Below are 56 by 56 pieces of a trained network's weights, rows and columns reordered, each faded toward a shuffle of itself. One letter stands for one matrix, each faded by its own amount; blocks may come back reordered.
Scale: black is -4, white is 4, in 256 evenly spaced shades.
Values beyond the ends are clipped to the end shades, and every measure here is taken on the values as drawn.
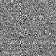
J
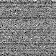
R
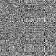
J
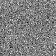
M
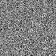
M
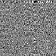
J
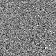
M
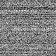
R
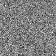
M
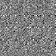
J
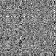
J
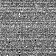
R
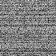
R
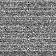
R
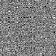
J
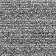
R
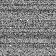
R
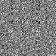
J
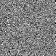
M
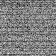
R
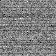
R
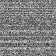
R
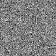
M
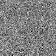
M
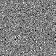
M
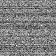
R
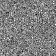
M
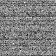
R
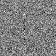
M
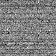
R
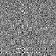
J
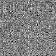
J
